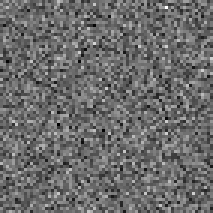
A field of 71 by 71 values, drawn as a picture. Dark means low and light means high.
Slope: none. Histogram: bell-shaped. Seam: none. Average level on the scale: 40%. Grain: fine. Odd rows or columns: none.
